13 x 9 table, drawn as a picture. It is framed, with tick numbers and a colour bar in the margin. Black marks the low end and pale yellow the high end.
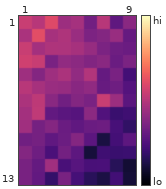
The field climbs toward the top left. No regular stripes run through it. The ninth with the highest average is the top left. The bottom right is the ninth with the lowest average. Neither half mirrors the other.
